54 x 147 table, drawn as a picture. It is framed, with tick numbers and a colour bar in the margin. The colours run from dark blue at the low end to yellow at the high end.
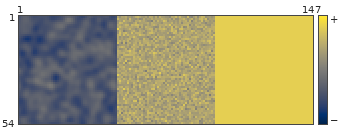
It is made of 1 by 3 panels. Panel 1,1: low, blotchy. Panel 1,2: high, fine-grained. Panel 1,3: very high, flat.
